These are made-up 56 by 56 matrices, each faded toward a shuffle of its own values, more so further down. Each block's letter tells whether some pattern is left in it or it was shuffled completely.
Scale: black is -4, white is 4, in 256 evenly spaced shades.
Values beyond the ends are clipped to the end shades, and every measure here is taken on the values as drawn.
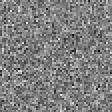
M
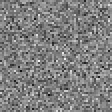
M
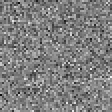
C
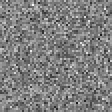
C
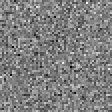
C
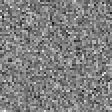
C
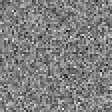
C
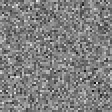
C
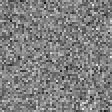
C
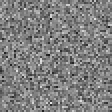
M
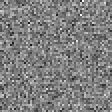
M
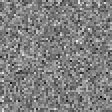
M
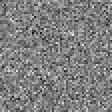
C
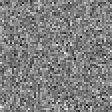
M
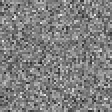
C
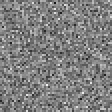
C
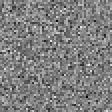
C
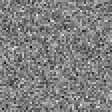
C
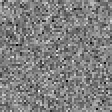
C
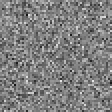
M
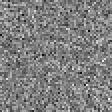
C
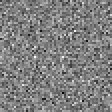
C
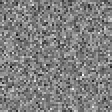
M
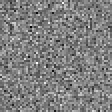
M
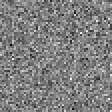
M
